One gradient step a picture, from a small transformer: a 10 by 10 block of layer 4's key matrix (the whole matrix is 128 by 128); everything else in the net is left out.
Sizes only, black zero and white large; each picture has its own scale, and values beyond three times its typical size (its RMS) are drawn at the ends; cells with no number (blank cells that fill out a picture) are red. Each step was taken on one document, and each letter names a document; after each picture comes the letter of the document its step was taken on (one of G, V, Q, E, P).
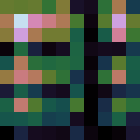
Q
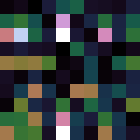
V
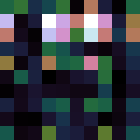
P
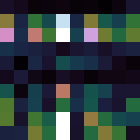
V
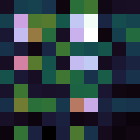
Q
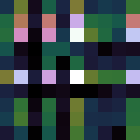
Q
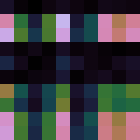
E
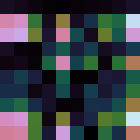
E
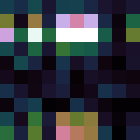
V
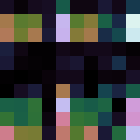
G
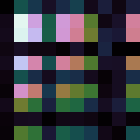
Q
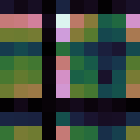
Q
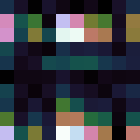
V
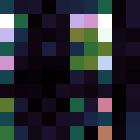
P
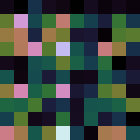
V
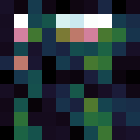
P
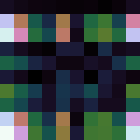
E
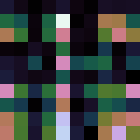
E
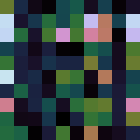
Q
